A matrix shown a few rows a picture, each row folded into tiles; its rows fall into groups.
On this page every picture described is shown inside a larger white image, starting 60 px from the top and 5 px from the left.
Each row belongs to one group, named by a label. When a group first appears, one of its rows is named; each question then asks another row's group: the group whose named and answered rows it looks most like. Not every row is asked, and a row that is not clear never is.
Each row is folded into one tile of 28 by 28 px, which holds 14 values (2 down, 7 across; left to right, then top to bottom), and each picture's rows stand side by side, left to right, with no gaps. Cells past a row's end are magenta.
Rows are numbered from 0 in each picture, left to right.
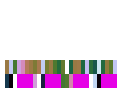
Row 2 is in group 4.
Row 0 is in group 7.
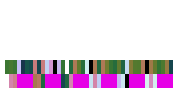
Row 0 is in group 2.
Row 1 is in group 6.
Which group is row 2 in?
4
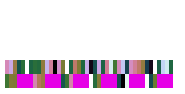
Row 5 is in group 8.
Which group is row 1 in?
6
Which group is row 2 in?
4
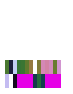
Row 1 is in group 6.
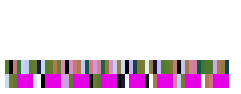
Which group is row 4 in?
7
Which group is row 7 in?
2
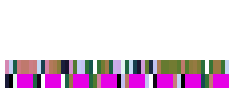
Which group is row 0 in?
7
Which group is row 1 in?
7
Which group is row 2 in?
8
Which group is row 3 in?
4
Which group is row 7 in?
4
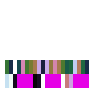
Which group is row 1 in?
7
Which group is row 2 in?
2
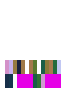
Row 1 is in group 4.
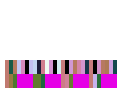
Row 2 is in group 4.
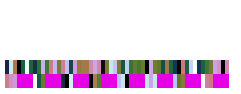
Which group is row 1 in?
8
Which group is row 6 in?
8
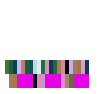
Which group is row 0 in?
2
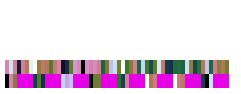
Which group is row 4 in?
4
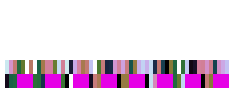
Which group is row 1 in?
6
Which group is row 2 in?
7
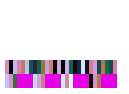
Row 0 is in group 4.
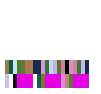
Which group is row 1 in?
8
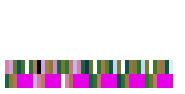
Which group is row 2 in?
2
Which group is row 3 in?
4
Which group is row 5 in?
4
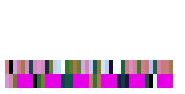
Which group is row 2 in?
6
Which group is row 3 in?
6
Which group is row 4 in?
6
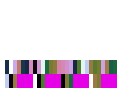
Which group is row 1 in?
8
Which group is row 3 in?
2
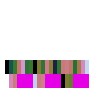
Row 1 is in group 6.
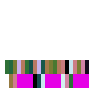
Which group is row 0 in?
2
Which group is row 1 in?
7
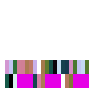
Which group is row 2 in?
8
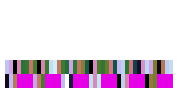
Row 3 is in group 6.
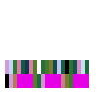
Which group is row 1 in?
4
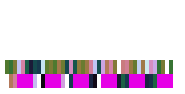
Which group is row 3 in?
7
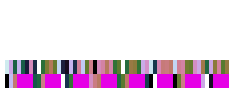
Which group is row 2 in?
8
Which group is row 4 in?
4
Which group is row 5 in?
7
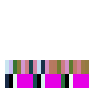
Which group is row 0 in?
7
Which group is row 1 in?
7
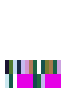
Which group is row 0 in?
8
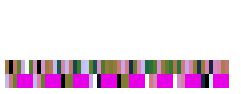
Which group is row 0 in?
8
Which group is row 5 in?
2
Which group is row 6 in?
2
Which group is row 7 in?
7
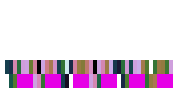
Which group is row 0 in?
8
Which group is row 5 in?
4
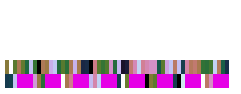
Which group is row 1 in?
8
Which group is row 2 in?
2
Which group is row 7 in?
2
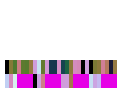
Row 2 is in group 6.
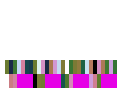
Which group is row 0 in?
2
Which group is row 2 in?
4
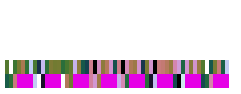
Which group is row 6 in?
7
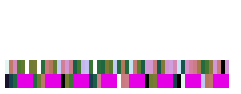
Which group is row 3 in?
4
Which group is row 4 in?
2
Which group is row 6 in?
7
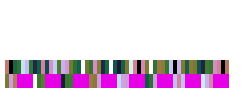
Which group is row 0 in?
8
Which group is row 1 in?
8
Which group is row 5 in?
4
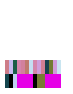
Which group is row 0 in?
7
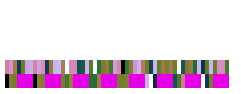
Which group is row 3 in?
4
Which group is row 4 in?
8
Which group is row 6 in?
4
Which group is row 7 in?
8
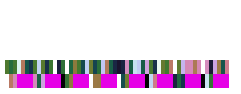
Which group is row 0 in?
2
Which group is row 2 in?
4
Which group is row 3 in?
2
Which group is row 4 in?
8
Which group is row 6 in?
6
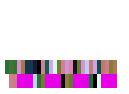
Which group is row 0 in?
2
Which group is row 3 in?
7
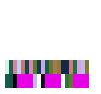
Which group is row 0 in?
6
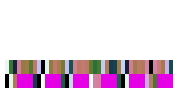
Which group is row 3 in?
2
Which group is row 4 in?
7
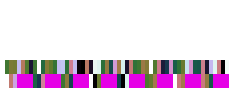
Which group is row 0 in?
2
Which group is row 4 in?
7
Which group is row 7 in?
6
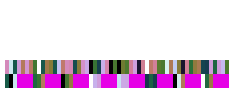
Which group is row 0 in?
7
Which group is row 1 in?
4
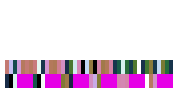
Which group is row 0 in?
7
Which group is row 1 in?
7
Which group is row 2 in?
6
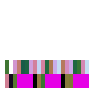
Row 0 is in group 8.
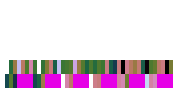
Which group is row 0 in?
6
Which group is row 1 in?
4
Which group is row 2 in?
2
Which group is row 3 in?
2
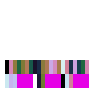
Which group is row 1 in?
8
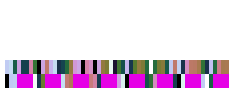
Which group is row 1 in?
8
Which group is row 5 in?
4
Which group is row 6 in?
7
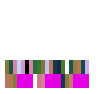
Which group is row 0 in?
6
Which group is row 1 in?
2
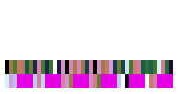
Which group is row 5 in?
2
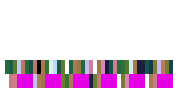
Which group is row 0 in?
2
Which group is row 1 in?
8
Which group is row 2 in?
4
